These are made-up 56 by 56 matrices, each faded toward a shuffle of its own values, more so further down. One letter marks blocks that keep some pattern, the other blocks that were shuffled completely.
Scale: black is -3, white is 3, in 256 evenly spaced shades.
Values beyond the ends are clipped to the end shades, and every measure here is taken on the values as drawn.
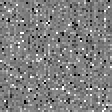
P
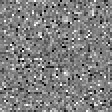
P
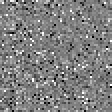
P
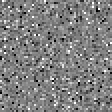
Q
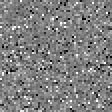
Q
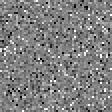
Q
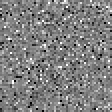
Q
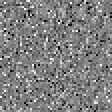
P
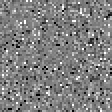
P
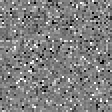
P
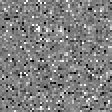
P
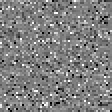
P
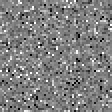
Q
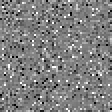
P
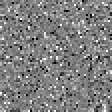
P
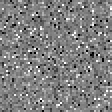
Q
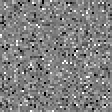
P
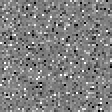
P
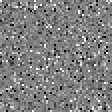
P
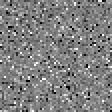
Q
